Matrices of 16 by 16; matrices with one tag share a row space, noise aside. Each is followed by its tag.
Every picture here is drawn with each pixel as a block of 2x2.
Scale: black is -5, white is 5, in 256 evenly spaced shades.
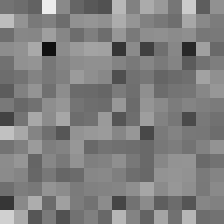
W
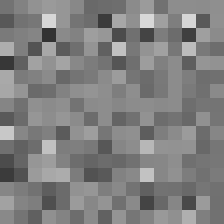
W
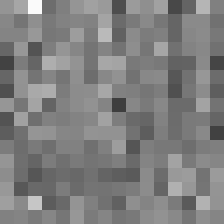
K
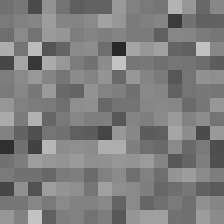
K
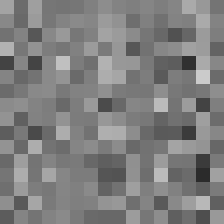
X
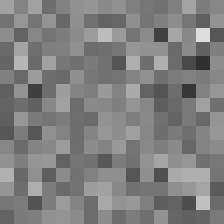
X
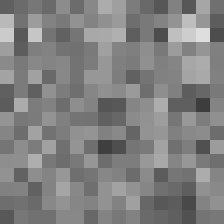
X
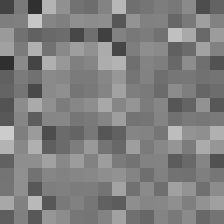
K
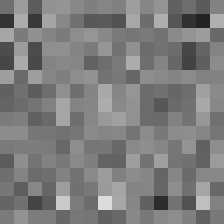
X
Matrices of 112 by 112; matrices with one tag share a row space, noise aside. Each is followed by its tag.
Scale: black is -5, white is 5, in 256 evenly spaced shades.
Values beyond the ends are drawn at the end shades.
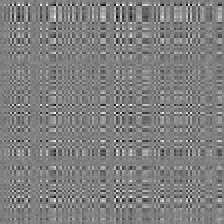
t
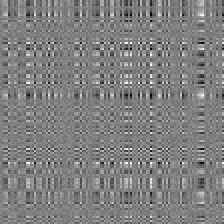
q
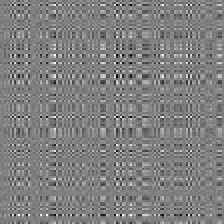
t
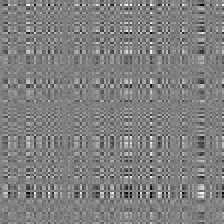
q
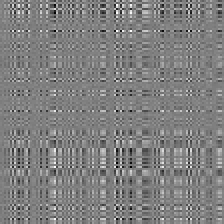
t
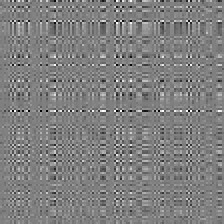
t
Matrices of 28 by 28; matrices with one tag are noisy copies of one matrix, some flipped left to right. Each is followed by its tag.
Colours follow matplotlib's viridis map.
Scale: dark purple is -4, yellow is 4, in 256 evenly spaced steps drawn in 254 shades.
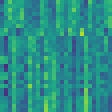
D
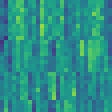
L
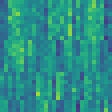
L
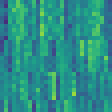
L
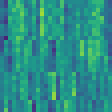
L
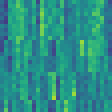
L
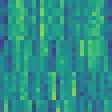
L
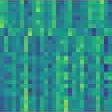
D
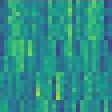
L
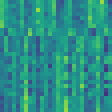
D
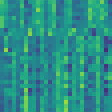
D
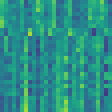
D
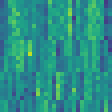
L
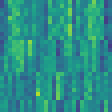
L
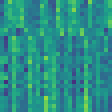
D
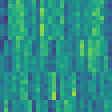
L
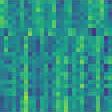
D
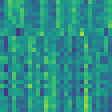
D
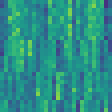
L
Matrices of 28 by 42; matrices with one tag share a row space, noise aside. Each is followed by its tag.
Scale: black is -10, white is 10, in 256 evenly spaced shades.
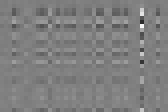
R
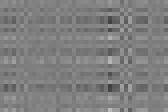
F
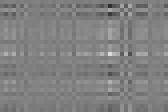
F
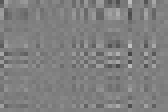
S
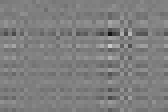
F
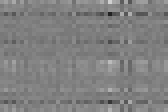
F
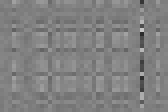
R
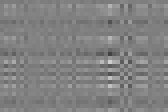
F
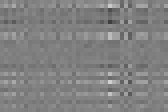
F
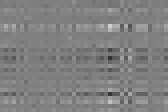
F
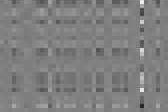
R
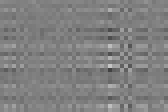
F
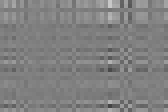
F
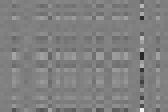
R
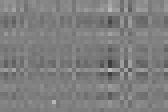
F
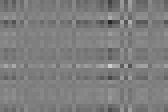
F
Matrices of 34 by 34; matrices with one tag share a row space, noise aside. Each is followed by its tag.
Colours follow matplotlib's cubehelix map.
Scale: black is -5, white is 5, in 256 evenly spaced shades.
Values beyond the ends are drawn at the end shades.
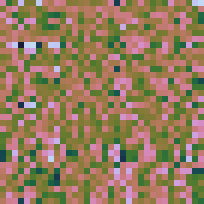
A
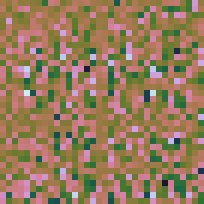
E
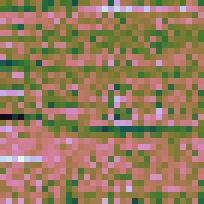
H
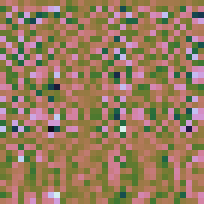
A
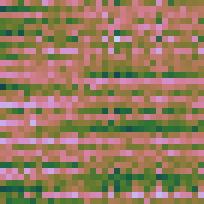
H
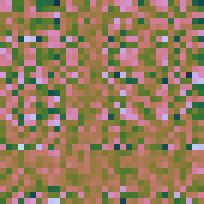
A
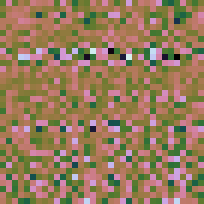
E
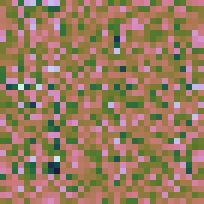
A
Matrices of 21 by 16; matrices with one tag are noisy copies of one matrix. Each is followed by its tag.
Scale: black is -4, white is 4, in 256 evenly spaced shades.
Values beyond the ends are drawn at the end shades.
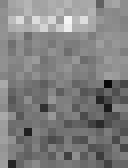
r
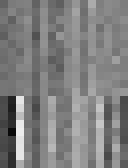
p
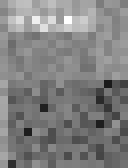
r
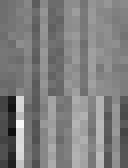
p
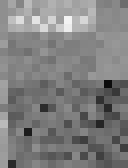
r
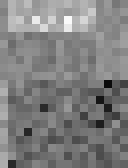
r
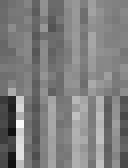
p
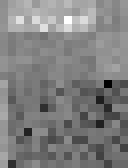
r
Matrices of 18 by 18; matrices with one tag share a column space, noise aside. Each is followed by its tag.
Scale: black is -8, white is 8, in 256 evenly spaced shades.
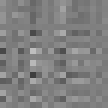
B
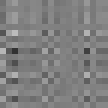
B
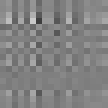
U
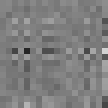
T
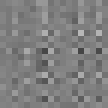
B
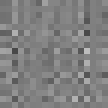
B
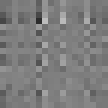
U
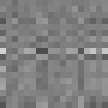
T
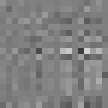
T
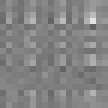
U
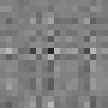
T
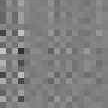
B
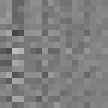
B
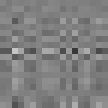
T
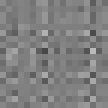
B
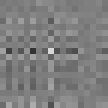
T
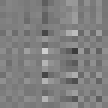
B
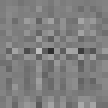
T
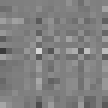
T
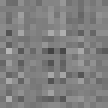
B
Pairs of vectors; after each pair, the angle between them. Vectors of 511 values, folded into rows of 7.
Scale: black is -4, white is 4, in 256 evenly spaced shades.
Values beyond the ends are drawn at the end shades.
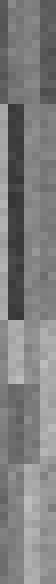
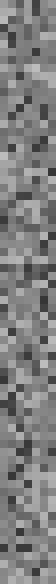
orthogonal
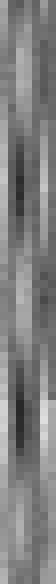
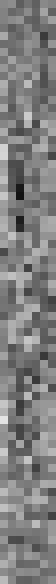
partly aligned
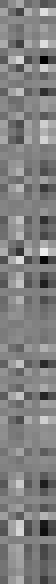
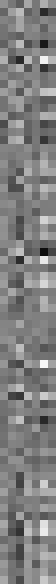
nearly opposite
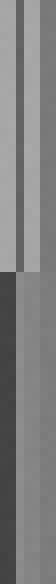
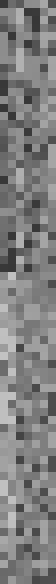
partly opposed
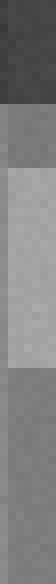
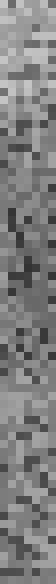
partly opposed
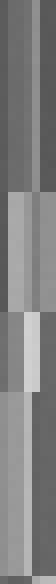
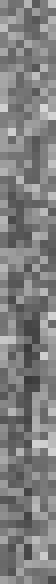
partly opposed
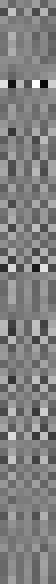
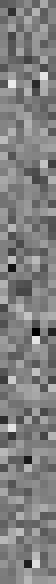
partly opposed
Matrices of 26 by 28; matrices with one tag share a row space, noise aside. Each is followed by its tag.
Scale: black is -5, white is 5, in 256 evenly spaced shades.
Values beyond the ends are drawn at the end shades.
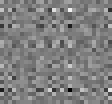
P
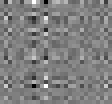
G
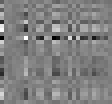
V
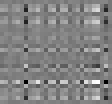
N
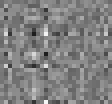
G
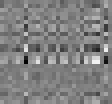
N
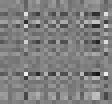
N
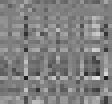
N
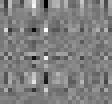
G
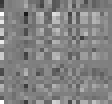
V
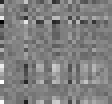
V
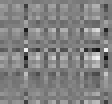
N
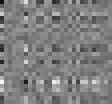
V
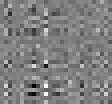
G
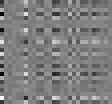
V
